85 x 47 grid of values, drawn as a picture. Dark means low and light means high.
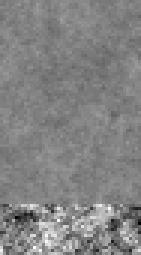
Seam: horizontal, 80% of the way down, the top part calmer. Grain: blotchy. Average level on the scale: 50%. Mirror symmetry: none. Stripes: none. Ninth with the highest average: bottom middle.
